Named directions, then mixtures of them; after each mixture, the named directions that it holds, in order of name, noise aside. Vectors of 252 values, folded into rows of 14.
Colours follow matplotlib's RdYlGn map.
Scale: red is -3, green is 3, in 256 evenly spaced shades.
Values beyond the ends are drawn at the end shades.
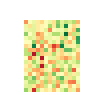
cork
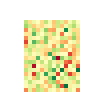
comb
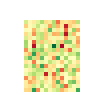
comb, cork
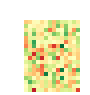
comb, cork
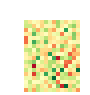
comb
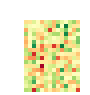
comb, cork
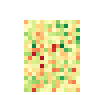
cork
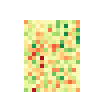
cork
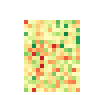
cork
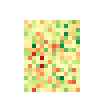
cork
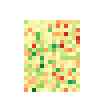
cork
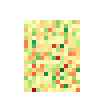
comb, cork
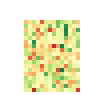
comb, cork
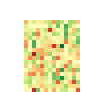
comb, cork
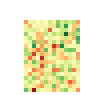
cork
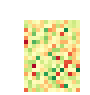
comb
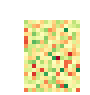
comb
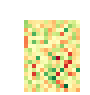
comb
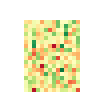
comb, cork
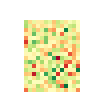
comb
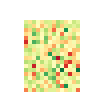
comb
